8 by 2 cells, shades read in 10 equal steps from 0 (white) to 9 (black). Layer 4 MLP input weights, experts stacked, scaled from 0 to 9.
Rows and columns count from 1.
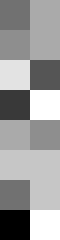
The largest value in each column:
9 6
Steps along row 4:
down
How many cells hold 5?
2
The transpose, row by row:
5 4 1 7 3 2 5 9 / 3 3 6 0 4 2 2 0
